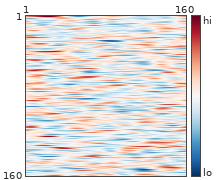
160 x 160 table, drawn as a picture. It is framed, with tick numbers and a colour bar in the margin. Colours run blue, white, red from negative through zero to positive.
Overall the values sit about 50% of the way up the scale. The halves do not mirror each other. Streaks run across, left to right. The values follow a bell shape. There is no overall slope.
